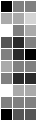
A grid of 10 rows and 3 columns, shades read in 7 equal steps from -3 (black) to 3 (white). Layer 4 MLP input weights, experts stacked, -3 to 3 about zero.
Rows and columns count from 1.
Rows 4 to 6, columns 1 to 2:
-1 -2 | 0 -2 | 1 0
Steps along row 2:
same up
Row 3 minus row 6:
2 0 1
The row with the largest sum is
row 8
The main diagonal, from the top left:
-3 1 1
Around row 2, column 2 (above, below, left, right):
0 0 1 2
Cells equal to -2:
4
